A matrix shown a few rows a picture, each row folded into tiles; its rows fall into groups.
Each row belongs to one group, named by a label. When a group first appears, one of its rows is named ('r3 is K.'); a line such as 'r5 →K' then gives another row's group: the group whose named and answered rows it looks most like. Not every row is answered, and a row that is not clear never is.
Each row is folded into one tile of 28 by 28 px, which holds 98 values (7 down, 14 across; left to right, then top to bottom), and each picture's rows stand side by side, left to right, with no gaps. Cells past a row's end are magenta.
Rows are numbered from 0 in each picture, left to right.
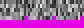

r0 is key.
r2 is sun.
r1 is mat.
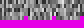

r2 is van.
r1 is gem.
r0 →key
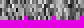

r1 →van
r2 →gem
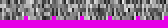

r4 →sun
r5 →sun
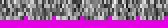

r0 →key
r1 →sun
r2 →key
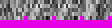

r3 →gem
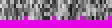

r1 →mat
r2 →gem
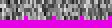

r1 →key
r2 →mat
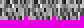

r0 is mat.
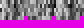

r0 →gem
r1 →van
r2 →gem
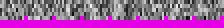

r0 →mat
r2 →key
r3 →van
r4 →gem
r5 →sun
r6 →mat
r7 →gem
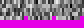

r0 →key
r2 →mat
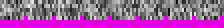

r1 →sun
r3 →van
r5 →van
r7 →mat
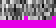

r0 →sun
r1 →mat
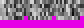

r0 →mat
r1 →van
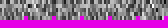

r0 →sun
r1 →van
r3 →sun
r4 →van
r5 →mat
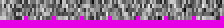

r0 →mat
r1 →mat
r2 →key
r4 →key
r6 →van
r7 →key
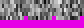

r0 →van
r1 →gem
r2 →mat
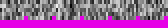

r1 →key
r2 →gem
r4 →van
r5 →gem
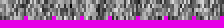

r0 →van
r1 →key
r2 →sun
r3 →gem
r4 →van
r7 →van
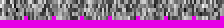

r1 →van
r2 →mat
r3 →van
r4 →key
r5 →gem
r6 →van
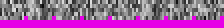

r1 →gem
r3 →key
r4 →key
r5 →gem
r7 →gem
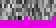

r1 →sun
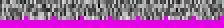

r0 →sun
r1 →key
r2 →key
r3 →sun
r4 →key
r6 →key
